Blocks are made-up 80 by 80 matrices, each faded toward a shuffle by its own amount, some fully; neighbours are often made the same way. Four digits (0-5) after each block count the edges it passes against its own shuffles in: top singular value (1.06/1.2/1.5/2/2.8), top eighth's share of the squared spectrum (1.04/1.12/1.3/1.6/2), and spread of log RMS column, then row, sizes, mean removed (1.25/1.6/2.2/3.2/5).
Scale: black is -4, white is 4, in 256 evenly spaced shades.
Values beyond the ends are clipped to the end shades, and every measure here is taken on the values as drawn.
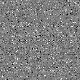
3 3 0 2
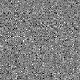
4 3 1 2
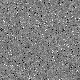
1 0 0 0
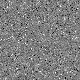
2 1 0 0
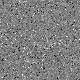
2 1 0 0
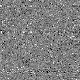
3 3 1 1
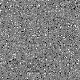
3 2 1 1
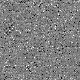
3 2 0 1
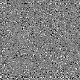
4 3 1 2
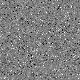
2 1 0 1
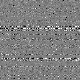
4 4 0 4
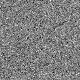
0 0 0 0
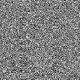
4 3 2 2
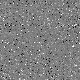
1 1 0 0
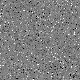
0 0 0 0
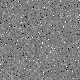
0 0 0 0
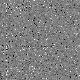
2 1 1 0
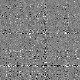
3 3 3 3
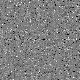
1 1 1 1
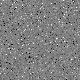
0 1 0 0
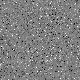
0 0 0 0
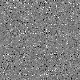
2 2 1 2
